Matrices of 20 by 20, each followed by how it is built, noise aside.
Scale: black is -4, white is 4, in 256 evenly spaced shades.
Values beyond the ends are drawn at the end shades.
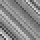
Toeplitz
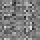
low rank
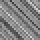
Toeplitz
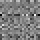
low rank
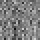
low rank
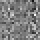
low rank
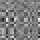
low rank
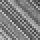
Toeplitz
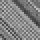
Toeplitz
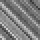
Toeplitz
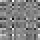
low rank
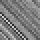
Toeplitz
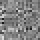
low rank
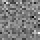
low rank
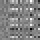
low rank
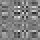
low rank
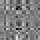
low rank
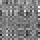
low rank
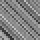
Toeplitz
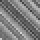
Toeplitz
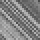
Toeplitz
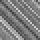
Toeplitz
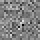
low rank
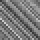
Toeplitz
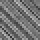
Toeplitz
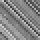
Toeplitz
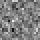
low rank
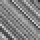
Toeplitz
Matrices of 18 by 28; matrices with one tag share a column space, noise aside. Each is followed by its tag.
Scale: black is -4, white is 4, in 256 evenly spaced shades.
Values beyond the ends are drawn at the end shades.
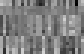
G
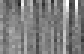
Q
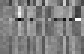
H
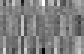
G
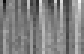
Q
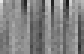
Q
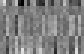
G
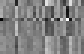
H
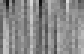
Q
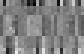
G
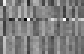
H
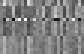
H
